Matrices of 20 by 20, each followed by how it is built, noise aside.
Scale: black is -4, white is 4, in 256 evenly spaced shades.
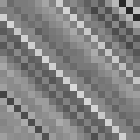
Toeplitz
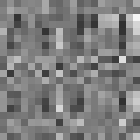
low rank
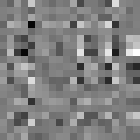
low rank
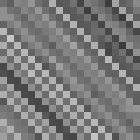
Toeplitz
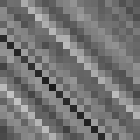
Toeplitz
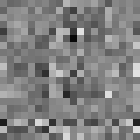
low rank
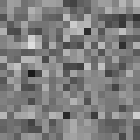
low rank
